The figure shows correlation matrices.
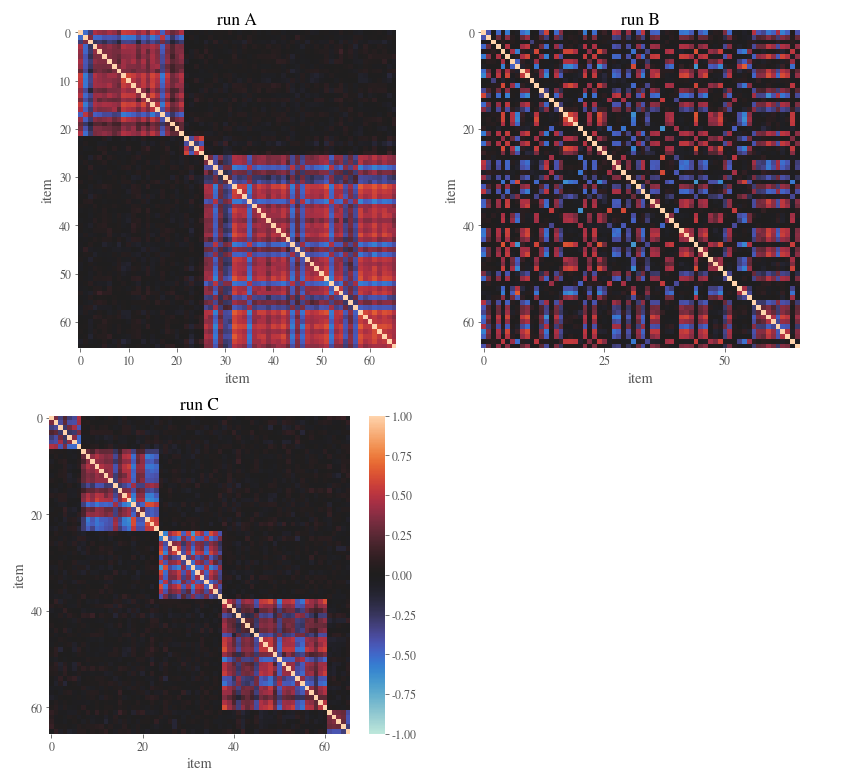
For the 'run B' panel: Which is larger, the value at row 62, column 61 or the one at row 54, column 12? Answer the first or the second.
the second
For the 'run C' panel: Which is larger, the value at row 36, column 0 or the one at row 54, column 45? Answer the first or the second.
the second
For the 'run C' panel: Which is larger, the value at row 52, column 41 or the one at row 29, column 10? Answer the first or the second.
the second
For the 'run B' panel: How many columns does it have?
66
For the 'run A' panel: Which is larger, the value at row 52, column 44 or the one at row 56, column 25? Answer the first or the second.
the first
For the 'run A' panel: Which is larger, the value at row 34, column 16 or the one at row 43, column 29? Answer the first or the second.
the second
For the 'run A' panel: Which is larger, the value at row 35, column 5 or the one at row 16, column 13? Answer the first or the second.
the second
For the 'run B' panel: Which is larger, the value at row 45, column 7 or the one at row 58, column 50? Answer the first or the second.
the first
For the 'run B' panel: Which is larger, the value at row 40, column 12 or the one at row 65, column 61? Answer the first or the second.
the first
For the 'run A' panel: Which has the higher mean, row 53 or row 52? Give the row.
53
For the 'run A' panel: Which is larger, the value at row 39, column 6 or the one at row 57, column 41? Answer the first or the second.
the first
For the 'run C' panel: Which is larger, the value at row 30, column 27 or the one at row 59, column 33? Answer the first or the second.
the first
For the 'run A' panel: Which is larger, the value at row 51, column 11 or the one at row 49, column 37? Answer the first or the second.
the second
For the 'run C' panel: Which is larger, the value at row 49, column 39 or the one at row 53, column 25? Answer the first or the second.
the first
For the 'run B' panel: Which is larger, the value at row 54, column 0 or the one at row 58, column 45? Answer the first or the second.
the second
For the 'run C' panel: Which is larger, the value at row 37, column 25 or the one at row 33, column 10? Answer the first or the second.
the first
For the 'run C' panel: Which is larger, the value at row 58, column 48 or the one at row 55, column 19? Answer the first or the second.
the first
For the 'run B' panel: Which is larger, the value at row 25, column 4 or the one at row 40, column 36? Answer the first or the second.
the first
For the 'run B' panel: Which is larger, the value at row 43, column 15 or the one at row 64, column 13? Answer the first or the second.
the first
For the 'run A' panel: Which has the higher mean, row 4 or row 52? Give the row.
4
